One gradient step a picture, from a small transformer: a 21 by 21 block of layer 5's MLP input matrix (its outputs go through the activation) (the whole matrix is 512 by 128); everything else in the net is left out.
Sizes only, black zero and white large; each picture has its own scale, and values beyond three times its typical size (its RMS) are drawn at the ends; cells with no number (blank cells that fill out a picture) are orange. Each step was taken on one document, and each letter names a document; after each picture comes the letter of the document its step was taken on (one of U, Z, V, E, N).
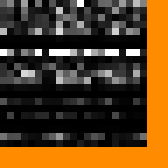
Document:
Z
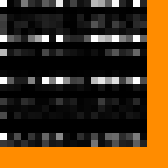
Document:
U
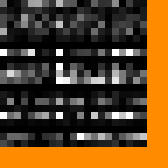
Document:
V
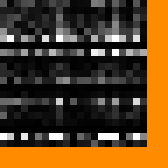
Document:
U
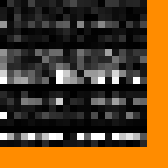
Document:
V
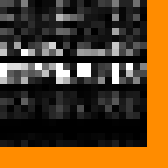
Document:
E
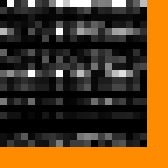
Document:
Z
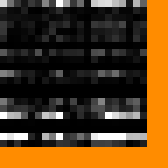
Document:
U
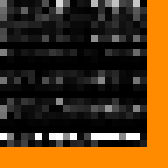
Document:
U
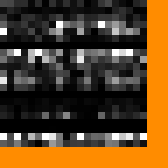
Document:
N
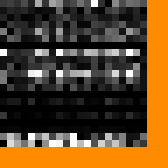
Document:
Z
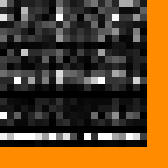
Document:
N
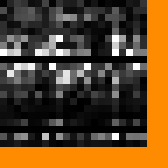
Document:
E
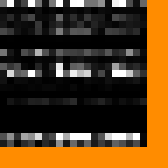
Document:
Z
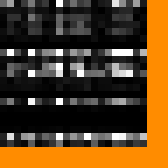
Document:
Z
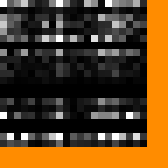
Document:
N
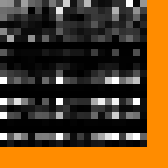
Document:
U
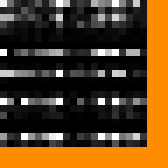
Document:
V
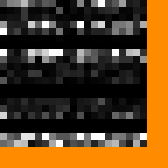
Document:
N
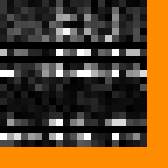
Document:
E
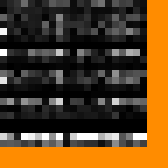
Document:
N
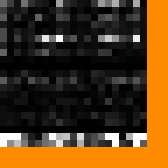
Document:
U
